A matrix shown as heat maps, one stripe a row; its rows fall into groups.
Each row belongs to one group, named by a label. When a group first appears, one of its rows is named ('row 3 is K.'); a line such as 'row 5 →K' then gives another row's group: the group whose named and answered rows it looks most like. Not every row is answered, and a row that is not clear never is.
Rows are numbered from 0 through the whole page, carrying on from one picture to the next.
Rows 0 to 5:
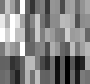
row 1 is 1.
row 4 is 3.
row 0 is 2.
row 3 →2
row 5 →3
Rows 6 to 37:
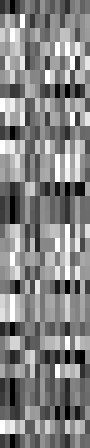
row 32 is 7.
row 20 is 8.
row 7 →2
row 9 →7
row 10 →2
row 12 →3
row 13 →1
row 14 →2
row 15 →8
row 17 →7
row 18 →7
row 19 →3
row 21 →8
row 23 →7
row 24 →1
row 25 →7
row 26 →3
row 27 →1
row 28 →1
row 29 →8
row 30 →7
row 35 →3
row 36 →1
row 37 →8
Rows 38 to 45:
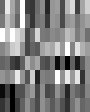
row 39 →2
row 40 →1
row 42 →3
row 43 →7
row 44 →8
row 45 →8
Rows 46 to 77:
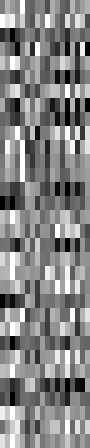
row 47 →1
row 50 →1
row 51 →3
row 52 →7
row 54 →3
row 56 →2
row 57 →2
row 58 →2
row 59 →3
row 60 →8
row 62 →7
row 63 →3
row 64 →1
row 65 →1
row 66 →7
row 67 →8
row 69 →1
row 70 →8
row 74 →8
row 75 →1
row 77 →1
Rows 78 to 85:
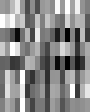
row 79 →1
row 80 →3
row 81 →1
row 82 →3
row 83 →2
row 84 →2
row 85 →2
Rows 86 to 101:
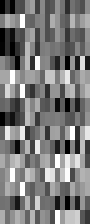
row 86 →8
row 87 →2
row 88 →8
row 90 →3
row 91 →1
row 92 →2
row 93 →3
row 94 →8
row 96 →3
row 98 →1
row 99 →2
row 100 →3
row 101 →7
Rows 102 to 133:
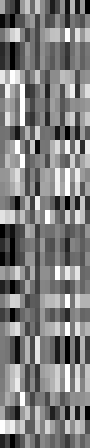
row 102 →3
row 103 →8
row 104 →7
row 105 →8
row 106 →8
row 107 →1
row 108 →2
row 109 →2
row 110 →2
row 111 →3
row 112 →7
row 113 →2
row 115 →7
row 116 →3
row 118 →8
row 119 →8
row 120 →8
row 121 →7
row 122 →8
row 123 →7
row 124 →8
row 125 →7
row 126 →3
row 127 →3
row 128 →7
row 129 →7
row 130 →2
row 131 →3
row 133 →8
